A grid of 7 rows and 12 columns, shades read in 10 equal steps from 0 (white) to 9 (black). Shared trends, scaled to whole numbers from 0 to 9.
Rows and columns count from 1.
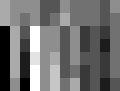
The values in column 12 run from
4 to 6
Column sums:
51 24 47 9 32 26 36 30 44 40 49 35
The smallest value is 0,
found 4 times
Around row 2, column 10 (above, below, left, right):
5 6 5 6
